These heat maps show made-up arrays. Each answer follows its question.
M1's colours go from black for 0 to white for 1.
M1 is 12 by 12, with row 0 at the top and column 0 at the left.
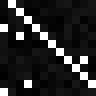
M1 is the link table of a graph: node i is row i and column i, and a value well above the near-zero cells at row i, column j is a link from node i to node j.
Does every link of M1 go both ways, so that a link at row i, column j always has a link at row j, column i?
no
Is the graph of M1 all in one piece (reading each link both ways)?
yes
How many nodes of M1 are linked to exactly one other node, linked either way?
0
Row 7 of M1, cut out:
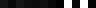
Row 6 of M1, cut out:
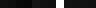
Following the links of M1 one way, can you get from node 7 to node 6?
yes
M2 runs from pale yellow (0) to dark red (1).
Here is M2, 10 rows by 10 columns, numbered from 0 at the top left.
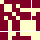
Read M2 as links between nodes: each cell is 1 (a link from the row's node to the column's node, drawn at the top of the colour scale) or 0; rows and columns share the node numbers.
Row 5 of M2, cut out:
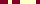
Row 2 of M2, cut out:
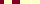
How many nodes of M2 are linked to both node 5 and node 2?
3
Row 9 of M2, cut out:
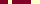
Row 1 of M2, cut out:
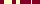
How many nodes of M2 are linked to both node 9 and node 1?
5
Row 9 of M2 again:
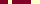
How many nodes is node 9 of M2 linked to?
7
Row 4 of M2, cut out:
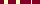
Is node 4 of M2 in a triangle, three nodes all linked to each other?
yes
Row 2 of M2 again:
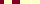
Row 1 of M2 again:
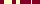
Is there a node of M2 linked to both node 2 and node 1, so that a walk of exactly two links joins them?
yes
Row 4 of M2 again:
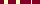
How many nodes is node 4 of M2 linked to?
8
